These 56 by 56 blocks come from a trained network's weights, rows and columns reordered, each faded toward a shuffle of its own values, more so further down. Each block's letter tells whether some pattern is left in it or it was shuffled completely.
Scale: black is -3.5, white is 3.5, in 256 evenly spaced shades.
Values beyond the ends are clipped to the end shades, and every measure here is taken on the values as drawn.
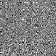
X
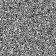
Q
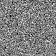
Q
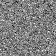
Q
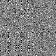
X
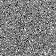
Q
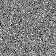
Q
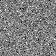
Q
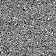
Q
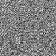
X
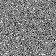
Q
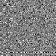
X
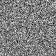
Q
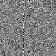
X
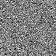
Q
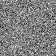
Q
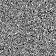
Q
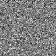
X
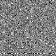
X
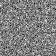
Q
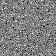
Q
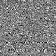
X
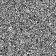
Q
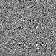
X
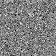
Q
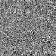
X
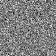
X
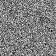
Q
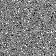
Q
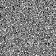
X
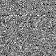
X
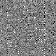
X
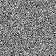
Q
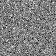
Q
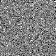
X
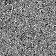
Q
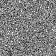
Q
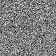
Q
